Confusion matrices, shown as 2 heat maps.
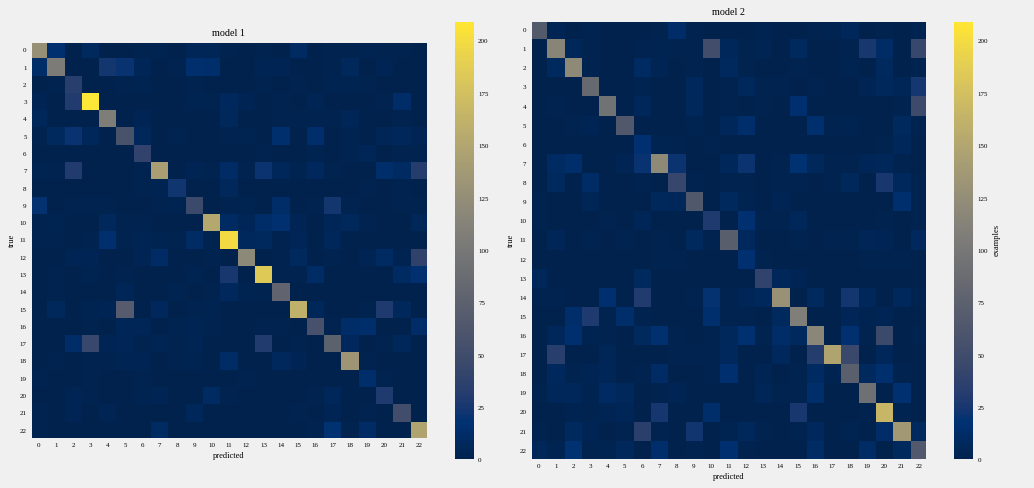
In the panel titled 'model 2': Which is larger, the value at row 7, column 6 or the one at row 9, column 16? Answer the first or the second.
the first
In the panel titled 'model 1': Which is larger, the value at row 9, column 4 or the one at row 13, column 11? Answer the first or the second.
the second
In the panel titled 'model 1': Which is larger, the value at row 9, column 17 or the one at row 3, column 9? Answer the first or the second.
the first
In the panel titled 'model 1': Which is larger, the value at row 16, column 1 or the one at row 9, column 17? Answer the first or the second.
the second
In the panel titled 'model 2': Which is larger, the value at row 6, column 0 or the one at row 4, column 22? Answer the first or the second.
the second
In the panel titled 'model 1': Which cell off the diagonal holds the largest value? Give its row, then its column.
15, 5
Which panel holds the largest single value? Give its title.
model 1
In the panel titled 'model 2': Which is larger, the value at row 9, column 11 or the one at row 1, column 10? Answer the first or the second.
the second
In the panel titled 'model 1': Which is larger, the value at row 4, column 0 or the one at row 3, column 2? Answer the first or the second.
the second
